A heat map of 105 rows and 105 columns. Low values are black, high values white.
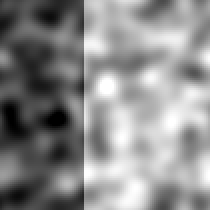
Seam: vertical, 40% of the way across, the right part higher. Lone odd cells: none. Ninth with the lowest average: middle left.
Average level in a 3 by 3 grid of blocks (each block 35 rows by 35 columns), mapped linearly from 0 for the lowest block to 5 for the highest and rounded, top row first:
1 4 4 | 0 4 5 | 1 4 4
